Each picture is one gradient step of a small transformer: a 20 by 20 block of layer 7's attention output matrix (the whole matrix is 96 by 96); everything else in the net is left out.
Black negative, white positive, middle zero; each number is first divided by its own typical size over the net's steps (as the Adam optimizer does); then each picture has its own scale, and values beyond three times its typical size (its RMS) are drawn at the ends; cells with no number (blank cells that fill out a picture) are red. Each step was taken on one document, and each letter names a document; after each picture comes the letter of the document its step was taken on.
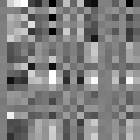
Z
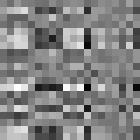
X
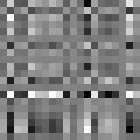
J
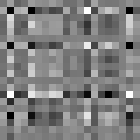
J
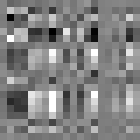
Z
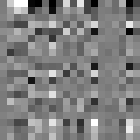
Z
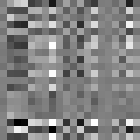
Z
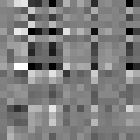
Z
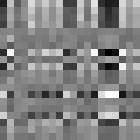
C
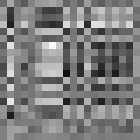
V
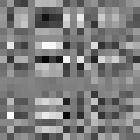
V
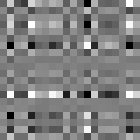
J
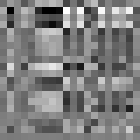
V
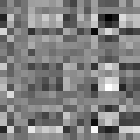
C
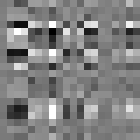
Z
